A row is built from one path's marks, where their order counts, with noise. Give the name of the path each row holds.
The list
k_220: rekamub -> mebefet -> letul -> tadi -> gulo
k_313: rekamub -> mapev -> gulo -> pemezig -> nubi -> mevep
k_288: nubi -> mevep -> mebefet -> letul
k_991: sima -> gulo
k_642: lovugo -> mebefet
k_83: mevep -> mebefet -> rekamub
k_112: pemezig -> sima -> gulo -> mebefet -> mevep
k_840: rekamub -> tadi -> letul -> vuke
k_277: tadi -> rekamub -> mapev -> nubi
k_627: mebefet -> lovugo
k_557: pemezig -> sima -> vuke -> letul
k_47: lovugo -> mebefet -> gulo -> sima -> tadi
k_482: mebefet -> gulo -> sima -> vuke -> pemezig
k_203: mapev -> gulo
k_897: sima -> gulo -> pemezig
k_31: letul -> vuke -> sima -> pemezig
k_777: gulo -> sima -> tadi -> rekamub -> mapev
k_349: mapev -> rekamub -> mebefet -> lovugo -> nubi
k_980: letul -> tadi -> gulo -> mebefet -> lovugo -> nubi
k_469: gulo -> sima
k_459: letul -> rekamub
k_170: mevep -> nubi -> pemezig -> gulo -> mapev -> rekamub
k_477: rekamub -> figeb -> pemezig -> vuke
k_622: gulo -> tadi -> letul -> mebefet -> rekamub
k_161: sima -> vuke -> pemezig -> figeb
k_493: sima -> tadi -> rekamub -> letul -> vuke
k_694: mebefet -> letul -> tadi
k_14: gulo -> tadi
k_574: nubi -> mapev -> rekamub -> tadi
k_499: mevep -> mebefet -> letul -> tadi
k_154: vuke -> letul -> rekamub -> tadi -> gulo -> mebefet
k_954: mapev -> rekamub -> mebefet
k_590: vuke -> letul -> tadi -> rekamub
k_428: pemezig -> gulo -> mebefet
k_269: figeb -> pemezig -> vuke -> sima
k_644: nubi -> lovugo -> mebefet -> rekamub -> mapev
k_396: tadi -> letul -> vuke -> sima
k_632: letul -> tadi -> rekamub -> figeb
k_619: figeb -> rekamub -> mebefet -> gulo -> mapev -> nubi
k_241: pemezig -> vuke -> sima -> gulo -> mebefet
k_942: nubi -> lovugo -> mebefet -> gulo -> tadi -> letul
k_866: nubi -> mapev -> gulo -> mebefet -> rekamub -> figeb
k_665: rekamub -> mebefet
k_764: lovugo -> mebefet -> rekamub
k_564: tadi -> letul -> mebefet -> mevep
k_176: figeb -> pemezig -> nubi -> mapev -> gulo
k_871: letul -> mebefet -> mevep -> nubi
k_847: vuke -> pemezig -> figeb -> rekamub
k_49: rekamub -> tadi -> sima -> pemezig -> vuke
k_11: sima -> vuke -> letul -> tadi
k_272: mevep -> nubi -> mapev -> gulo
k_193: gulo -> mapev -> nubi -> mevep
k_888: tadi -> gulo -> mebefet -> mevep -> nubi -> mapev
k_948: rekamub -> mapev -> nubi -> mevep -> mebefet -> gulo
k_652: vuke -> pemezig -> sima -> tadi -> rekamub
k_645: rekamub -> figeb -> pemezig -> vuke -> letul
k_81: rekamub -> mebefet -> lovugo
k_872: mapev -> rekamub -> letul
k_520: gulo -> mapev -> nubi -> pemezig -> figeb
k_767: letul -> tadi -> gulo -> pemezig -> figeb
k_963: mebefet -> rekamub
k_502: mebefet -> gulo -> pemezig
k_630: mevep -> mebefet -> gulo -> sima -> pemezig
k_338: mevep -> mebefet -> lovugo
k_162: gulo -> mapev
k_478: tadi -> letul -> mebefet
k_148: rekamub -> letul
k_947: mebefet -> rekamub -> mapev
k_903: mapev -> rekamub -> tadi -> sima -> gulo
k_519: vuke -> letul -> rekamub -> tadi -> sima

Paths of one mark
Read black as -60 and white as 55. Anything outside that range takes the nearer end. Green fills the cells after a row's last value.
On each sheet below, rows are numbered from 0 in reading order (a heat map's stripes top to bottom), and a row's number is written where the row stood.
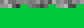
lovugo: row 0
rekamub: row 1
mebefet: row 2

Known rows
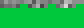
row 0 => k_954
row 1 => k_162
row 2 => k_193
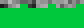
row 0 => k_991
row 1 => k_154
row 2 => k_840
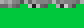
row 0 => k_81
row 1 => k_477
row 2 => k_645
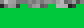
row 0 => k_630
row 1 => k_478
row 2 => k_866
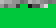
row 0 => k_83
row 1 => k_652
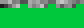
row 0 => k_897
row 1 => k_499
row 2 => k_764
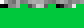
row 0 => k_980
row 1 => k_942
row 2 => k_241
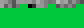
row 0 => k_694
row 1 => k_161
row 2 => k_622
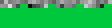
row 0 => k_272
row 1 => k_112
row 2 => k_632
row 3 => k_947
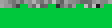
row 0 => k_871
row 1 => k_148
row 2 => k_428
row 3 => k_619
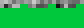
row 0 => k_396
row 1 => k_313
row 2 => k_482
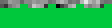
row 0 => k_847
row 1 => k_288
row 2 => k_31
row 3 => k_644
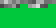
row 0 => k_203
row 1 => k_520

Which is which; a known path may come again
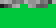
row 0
k_31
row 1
k_665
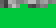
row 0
k_519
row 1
k_349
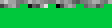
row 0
k_47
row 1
k_652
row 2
k_557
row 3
k_948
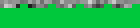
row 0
k_288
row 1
k_14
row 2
k_872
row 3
k_313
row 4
k_590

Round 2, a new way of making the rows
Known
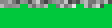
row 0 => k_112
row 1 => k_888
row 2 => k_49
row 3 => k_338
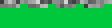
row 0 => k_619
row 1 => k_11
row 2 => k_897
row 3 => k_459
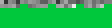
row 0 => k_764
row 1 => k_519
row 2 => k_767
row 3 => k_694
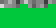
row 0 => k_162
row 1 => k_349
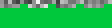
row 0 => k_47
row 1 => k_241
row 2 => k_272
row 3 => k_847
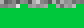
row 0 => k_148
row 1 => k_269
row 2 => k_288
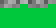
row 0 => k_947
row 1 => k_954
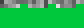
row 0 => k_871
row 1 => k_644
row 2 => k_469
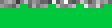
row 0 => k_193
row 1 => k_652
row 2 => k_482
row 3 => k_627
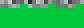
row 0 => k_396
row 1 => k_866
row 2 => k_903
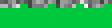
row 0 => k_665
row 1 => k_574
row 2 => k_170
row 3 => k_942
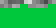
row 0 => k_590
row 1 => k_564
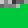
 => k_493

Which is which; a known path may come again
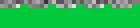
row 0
k_154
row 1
k_193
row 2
k_665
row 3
k_49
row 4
k_288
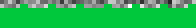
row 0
k_502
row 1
k_477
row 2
k_642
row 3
k_777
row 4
k_840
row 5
k_428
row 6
k_176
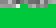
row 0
k_645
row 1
k_963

